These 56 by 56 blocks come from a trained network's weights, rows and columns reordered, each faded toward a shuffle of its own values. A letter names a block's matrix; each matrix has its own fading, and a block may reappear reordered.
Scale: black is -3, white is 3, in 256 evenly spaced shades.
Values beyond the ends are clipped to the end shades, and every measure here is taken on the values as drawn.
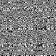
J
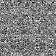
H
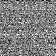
H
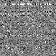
H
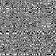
J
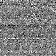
H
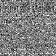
H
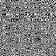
J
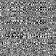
J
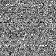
H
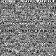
H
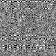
J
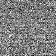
H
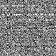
H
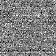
H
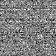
H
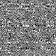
H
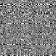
J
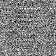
H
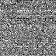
H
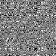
J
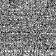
H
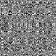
J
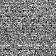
H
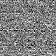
H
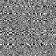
J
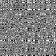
J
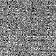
H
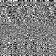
J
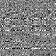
J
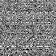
H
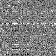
H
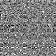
H
